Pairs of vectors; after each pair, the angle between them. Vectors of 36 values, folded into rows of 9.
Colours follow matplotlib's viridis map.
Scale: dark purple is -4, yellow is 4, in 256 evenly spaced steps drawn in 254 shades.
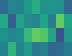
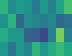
nearly opposite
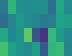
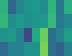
nearly opposite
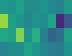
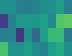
nearly opposite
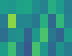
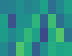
nearly opposite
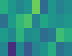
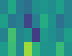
partly opposed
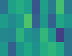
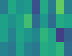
nearly parallel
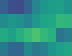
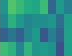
partly opposed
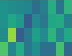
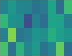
nearly parallel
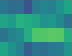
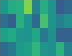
partly opposed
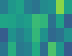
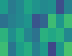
nearly opposite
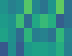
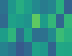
partly aligned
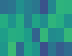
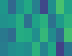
partly aligned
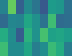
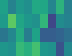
partly opposed
